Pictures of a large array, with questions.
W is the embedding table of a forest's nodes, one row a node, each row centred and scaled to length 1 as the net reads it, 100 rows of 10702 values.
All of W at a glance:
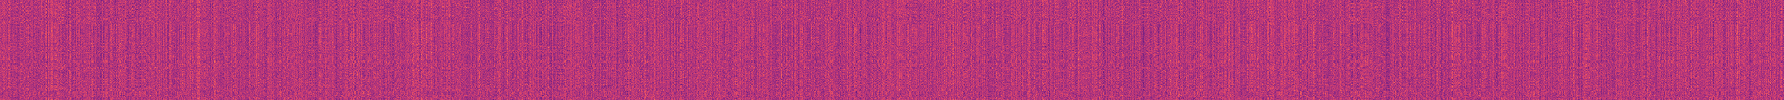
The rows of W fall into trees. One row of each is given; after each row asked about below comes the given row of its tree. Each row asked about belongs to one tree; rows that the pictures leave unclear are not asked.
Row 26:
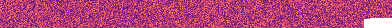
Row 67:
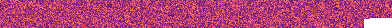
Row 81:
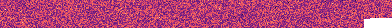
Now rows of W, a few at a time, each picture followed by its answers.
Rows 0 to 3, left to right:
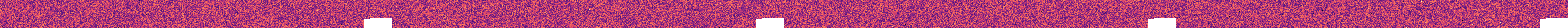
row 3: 67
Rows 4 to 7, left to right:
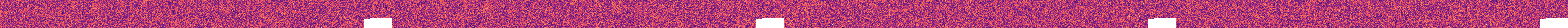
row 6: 67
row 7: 67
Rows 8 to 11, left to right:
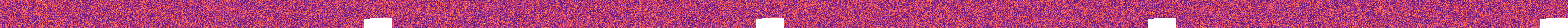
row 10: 67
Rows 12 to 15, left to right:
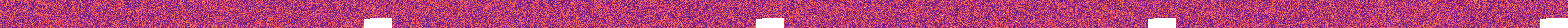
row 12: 26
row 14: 67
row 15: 26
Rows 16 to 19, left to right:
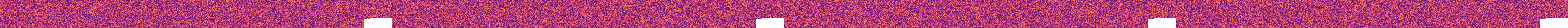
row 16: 26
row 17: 67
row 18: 81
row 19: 81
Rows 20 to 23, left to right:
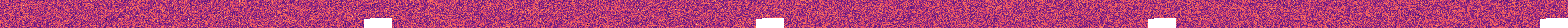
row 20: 67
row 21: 26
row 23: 67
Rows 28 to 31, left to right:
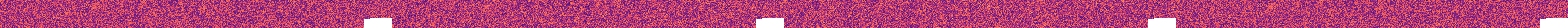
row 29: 26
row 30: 26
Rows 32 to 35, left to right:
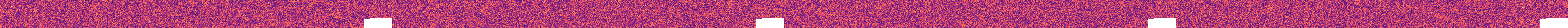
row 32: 26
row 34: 26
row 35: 26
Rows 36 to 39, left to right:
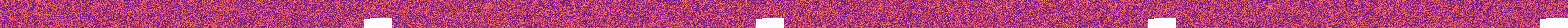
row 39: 26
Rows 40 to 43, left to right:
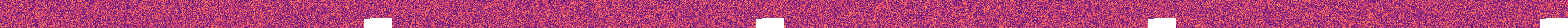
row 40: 26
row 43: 81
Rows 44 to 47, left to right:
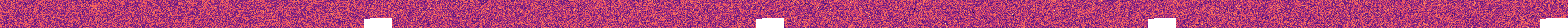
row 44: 26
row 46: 81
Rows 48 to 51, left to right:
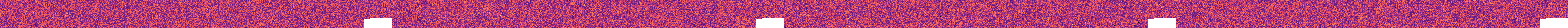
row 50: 81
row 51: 26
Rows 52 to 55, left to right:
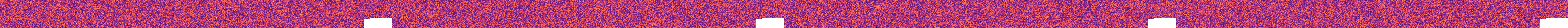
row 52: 67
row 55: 26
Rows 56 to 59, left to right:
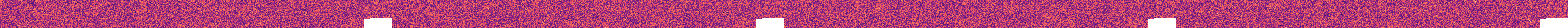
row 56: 26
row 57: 26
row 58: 26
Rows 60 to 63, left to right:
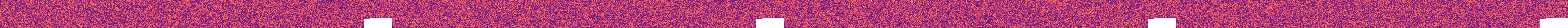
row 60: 81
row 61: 81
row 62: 81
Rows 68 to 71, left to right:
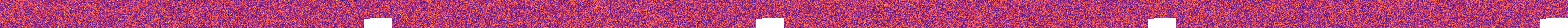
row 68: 67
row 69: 26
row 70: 81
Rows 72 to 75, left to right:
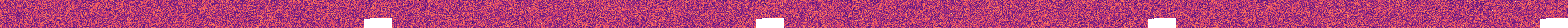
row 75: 26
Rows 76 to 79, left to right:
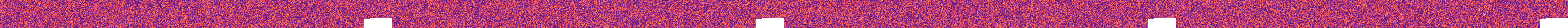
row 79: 81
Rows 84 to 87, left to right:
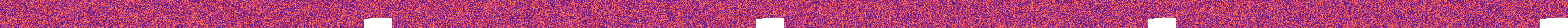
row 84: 81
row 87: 26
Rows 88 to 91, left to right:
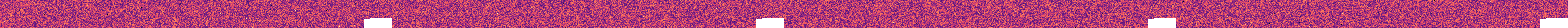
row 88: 67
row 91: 81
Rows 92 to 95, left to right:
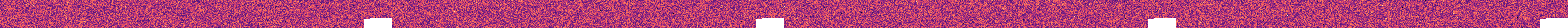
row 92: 81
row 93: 81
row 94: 81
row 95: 67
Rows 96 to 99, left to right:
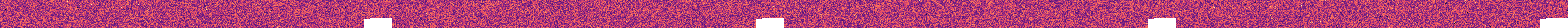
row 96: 81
